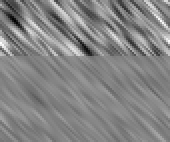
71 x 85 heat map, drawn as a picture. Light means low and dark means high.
Grain: diagonal, down to the right. Odd rows or columns: none. Seam: horizontal, 40% of the way down, the bottom part calmer. Histogram: heavy tails on both sides.
